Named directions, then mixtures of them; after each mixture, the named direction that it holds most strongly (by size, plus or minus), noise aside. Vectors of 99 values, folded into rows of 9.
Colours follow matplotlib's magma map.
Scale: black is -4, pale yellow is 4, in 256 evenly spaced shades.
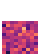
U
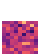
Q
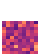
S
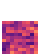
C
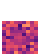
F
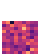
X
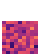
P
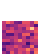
C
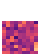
S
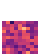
X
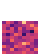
Q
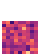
X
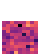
F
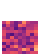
S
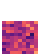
C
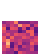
Q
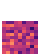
P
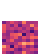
Q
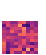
U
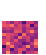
Q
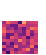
P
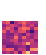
X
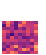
S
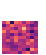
X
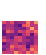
C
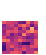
Q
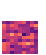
C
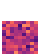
F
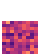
X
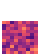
X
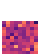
S
